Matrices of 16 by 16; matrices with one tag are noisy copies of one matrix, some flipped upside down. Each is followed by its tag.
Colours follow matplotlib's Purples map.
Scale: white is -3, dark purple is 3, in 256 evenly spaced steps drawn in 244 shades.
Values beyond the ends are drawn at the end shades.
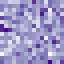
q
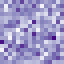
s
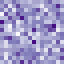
s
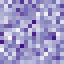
s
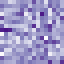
q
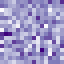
q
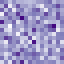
s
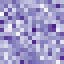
s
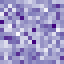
s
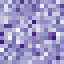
s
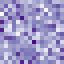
s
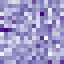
q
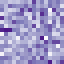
q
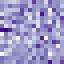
q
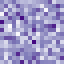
s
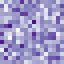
s
